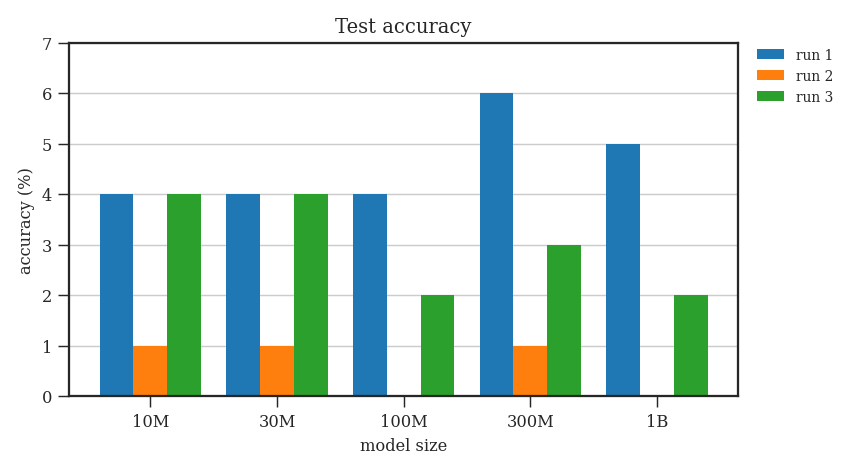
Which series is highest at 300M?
run 1
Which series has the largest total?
run 1
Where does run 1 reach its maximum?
300M
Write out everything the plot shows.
Title: Test accuracy
x-axis: model size, ticks 10M 30M 100M 300M 1B
y-axis: accuracy (%), ticks 0 1 2 3 4 5 6 7
Legend: run 1, run 2, run 3
Values:
run 1: 4 4 4 6 5
run 2: 1 1 0 1 0
run 3: 4 4 2 3 2
